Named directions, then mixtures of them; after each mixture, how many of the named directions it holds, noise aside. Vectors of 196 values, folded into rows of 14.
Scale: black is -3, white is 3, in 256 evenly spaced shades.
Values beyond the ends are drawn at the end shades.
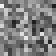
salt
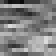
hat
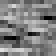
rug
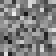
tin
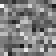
three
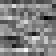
three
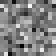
three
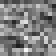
three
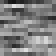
two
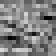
two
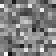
three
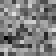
two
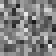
two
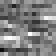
one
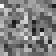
one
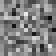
three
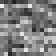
three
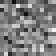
two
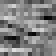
one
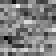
three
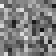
one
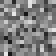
one
